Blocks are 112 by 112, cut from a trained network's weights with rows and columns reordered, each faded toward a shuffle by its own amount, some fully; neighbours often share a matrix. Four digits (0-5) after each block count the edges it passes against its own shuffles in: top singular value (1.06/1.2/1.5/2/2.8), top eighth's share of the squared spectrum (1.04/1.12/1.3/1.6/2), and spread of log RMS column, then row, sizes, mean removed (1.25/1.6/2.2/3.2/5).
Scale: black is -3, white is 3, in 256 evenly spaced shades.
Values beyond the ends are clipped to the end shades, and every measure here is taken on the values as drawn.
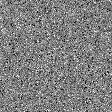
0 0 0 0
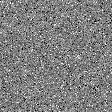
0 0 0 0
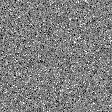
0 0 0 0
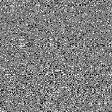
4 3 0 3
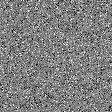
0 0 0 0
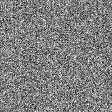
2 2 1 0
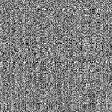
4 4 1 2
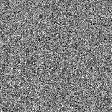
3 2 0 1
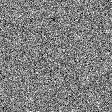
0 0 0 0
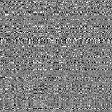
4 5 1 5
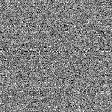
3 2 0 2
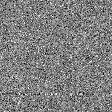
2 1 0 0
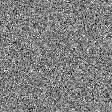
2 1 0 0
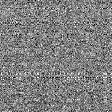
4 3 1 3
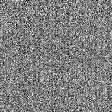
3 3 0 1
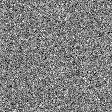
1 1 0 0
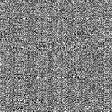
4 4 2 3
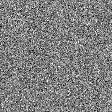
1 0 0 0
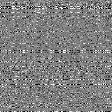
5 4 1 4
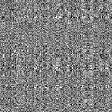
4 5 2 3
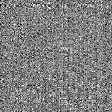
3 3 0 2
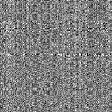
4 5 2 3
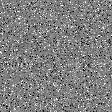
2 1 0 1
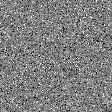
1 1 0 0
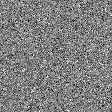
1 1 0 0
